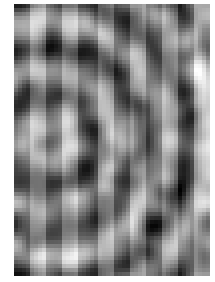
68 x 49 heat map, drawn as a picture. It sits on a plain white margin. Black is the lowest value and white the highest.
Stripes: upright, repeating 6 times. Average level on the scale: 50%. Slope: none. Lone odd cells: none. Rings: centred on the middle left.
